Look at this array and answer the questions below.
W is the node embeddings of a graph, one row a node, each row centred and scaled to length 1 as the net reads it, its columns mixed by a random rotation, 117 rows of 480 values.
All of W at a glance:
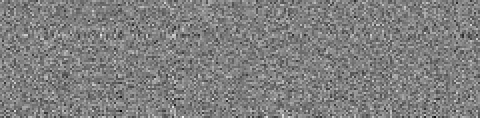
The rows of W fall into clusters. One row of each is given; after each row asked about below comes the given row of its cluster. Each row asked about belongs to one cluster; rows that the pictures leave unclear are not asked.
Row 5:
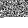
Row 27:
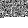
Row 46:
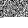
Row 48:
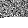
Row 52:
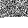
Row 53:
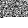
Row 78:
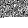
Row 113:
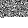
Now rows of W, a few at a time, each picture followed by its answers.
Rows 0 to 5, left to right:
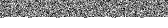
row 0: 27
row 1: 48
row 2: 48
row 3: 46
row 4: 78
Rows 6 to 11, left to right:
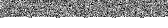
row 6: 52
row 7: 113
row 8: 48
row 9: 78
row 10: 78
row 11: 27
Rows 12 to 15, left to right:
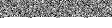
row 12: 48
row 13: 78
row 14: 46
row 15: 78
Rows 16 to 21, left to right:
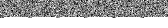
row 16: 48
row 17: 27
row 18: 5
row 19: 52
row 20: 53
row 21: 78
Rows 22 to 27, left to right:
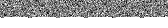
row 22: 113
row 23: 48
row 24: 46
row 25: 5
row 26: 52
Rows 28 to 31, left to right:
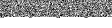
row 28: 27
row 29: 113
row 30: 113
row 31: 5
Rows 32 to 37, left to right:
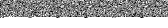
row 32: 78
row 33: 5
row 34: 53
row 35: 53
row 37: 53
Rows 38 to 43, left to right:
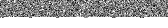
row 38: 78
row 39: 113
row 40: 46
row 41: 52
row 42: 5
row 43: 48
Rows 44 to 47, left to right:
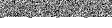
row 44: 52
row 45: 27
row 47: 5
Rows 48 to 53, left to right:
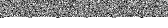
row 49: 113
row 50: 53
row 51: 78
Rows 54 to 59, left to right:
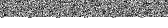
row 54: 113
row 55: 5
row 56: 27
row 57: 48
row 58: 52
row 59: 5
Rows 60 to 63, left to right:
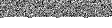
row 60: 46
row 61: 52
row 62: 52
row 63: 27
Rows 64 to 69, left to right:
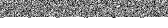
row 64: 5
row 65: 46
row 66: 46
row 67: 78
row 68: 53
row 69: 52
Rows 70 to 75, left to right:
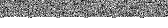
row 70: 113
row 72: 5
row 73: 27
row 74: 52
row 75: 27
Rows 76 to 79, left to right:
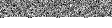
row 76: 48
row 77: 48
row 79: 52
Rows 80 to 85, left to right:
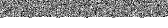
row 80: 5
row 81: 113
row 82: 78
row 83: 78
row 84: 46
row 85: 27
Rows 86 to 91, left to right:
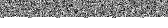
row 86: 113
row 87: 5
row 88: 48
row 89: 27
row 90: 78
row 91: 52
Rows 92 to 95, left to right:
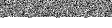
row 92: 78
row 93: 52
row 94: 27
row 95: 5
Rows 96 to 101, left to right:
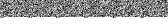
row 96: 5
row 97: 78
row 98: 52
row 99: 52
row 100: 27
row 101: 5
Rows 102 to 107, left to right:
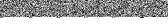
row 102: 46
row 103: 113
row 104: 27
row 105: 52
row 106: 52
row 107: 53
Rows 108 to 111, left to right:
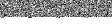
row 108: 113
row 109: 53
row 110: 78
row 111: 78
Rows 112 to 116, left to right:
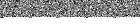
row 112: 53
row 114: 5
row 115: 78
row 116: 113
